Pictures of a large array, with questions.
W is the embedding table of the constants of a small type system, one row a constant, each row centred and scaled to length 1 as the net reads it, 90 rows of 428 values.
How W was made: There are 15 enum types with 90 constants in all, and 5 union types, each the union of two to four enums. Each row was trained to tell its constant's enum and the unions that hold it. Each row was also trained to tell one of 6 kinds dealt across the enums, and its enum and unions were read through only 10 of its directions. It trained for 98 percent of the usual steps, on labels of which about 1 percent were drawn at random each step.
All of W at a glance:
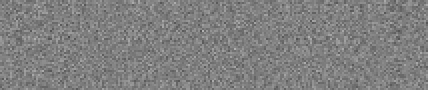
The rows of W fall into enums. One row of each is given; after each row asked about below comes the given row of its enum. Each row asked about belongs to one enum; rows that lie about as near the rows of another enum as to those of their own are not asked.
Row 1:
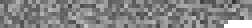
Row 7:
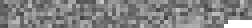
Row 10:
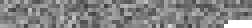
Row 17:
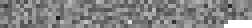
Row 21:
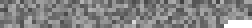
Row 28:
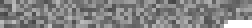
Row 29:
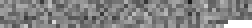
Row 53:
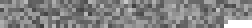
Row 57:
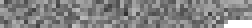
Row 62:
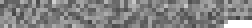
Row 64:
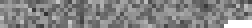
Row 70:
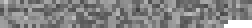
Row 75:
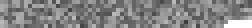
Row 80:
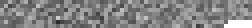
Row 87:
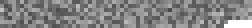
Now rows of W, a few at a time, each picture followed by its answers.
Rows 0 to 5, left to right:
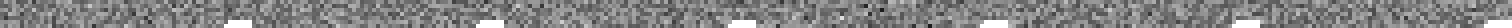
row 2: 28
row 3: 10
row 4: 62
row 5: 62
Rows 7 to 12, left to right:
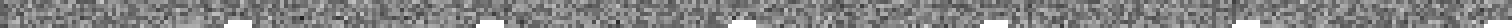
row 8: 7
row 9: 28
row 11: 21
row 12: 70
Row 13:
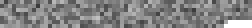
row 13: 29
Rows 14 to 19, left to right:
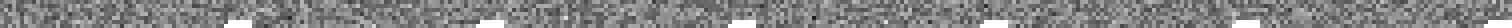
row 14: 21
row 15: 57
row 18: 28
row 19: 29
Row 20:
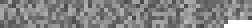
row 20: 64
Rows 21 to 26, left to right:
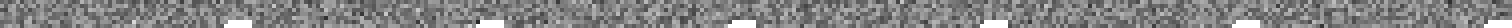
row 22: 57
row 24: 21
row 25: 7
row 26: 10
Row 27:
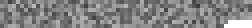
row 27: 21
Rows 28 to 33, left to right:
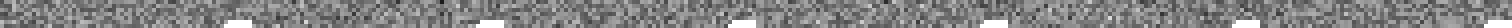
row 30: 17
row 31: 17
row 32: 29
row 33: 7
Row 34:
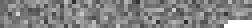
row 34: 80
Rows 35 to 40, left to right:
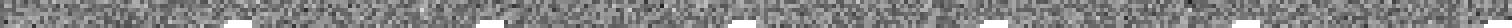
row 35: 7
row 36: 62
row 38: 70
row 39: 70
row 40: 70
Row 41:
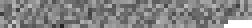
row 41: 75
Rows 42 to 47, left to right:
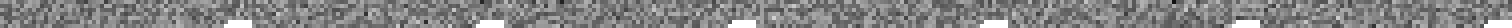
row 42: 75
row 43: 28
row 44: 87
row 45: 70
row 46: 62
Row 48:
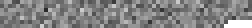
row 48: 17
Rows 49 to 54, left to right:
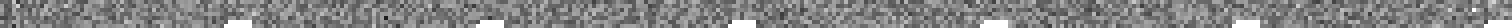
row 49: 1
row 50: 29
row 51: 21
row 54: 80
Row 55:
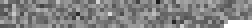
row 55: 62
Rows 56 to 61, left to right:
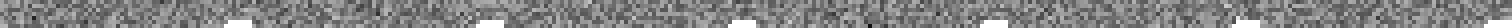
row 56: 75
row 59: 64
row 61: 75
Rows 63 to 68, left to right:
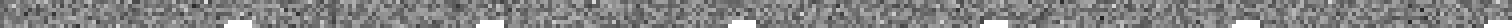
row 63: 80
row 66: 17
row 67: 28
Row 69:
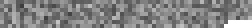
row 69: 21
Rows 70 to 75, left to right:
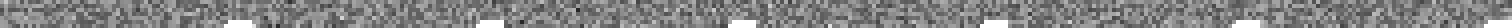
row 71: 17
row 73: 1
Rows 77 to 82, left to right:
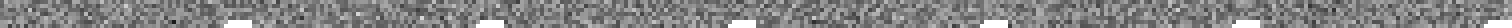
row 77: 28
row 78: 17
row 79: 1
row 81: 70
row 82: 87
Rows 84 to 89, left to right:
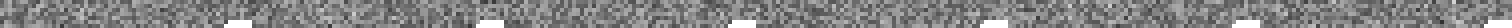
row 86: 64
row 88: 62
